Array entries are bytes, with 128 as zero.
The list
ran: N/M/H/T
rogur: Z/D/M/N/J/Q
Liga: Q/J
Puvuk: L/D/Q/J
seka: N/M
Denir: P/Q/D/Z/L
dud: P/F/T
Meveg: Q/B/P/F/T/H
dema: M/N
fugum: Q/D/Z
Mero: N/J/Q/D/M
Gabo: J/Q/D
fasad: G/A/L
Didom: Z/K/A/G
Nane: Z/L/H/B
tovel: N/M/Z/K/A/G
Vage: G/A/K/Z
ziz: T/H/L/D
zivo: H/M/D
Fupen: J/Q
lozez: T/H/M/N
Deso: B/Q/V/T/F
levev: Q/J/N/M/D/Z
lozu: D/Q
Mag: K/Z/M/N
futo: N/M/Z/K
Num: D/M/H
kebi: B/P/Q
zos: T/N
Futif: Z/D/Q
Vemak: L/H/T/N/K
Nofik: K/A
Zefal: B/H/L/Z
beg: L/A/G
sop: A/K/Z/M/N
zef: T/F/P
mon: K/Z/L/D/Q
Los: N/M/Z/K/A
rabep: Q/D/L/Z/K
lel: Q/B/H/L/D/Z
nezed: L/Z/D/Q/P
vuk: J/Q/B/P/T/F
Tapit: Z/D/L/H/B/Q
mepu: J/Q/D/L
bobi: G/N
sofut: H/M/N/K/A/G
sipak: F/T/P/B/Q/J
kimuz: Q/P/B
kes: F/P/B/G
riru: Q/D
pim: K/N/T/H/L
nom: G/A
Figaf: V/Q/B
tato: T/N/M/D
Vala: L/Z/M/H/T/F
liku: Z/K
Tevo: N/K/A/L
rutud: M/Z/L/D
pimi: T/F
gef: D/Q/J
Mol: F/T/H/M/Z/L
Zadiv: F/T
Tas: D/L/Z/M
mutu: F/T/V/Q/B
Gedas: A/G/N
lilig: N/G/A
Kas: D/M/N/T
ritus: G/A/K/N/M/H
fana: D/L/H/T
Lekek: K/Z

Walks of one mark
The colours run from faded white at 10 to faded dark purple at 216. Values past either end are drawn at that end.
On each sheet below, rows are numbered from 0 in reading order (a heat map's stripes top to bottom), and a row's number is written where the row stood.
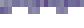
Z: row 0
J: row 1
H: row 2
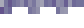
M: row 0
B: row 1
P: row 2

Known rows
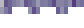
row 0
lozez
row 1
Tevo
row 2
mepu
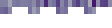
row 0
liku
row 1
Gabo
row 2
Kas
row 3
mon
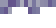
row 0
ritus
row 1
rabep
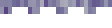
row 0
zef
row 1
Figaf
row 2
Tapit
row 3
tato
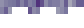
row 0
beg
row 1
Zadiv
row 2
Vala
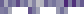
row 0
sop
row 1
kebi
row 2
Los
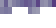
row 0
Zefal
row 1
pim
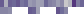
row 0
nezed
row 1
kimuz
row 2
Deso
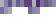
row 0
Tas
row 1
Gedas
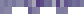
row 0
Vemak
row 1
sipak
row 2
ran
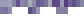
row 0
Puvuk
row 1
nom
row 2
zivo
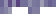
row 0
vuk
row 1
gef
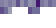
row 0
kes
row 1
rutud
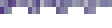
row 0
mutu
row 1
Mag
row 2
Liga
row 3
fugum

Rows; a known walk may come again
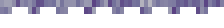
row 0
Puvuk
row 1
ziz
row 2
riru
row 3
fasad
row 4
seka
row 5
Futif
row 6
pimi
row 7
Num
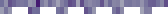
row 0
lilig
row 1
rutud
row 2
Vage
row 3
kes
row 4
liku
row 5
zos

